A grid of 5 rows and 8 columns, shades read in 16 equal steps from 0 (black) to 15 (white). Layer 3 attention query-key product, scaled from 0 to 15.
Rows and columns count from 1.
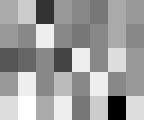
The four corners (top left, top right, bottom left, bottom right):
10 9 13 13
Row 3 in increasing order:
4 5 6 8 8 9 13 14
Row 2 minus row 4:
0 -6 6 -3 -1 -6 2 -1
